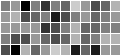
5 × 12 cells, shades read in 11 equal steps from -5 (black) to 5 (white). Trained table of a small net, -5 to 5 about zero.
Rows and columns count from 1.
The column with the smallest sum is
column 10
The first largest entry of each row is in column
8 2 8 8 6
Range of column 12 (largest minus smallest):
2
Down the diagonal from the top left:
0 2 1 1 1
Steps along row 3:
same same same down up up up down same up same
